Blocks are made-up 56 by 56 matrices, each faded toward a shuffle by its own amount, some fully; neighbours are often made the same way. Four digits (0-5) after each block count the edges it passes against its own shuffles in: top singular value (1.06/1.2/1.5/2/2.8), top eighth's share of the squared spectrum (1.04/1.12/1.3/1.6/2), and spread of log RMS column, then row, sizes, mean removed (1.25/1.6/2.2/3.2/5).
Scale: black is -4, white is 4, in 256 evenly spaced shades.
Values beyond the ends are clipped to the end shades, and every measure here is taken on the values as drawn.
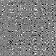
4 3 2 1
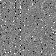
3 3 2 0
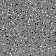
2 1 0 0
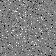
0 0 0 0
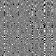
4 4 3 1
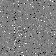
2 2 1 0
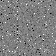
2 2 0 0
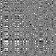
4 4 3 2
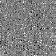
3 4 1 1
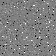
2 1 0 0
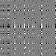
5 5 3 3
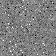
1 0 0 0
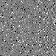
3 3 1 1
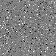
2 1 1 0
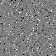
0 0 0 0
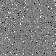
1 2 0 0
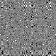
4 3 2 1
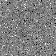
0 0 0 0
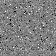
0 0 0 0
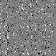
3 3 1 1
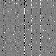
4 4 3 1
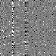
4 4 2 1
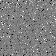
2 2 0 0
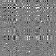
5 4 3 3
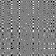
5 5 3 3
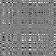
5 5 3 3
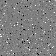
1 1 0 0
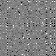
4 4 2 2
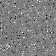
0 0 0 0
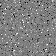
1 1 0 0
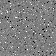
0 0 0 0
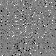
3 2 1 0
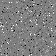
1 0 0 0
